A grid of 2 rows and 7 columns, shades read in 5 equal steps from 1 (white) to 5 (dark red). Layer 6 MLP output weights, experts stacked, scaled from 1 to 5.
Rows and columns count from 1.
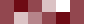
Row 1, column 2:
5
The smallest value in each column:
4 2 3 2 1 4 1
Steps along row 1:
up down down down up down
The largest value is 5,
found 2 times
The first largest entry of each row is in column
2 5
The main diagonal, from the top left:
4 2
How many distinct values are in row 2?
5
